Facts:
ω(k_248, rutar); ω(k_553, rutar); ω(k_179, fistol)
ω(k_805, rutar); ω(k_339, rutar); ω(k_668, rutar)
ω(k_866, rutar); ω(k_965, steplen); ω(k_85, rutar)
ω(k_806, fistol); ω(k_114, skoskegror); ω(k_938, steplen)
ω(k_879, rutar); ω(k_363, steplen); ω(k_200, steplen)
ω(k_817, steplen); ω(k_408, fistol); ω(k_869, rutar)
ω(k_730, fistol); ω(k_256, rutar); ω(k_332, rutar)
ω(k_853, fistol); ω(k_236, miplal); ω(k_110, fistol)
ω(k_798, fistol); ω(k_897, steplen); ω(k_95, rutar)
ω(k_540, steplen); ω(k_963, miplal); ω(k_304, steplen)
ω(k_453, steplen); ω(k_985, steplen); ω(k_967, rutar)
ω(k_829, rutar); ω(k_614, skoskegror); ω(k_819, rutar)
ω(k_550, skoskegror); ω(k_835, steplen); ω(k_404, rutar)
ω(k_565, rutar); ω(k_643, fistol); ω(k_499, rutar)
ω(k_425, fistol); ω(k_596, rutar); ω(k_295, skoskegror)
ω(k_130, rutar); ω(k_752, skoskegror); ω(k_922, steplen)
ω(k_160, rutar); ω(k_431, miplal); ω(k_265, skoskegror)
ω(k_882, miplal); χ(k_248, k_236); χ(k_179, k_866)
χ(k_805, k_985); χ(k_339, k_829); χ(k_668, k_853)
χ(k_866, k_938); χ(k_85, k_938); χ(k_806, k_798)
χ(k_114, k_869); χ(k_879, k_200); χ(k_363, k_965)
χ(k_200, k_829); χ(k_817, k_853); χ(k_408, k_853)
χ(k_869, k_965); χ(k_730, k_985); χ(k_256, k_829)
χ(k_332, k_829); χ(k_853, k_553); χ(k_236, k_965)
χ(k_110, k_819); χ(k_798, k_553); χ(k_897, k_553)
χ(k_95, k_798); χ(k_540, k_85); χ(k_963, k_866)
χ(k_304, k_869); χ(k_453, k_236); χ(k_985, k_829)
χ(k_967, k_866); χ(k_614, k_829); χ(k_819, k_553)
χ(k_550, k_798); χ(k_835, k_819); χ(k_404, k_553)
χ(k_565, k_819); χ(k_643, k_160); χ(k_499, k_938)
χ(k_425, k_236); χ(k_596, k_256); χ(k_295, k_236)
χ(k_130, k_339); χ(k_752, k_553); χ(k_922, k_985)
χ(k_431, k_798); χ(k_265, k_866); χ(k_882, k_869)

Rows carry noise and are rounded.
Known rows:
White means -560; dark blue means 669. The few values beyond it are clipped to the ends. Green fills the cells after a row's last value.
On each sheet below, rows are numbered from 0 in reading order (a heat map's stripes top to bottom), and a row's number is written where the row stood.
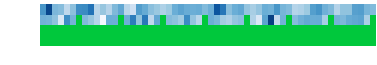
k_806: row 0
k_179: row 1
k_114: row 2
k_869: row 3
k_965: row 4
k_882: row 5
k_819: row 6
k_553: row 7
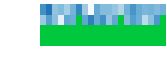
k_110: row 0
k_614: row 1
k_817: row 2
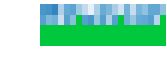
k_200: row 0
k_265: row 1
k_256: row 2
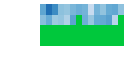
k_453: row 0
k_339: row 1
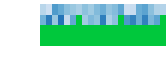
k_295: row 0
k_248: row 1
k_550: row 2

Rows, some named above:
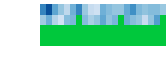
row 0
k_425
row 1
k_967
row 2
k_540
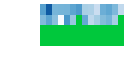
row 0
k_853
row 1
k_866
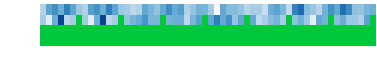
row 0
k_236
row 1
k_236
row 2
k_404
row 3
k_922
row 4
k_614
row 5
k_866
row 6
k_643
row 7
k_453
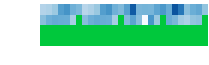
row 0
k_819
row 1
k_819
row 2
k_853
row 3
k_965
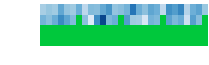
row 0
k_95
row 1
k_431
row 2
k_938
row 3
k_985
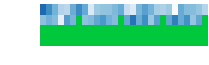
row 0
k_730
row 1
k_805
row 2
k_752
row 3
k_614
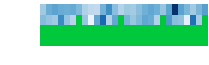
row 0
k_869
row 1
k_963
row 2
k_160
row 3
k_798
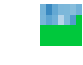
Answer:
k_897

